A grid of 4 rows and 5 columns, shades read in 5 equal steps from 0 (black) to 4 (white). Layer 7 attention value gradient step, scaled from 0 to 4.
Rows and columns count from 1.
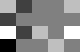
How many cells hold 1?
3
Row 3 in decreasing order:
4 4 3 2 1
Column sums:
8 6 9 9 11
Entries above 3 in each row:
0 0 2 0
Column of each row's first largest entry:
1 2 1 4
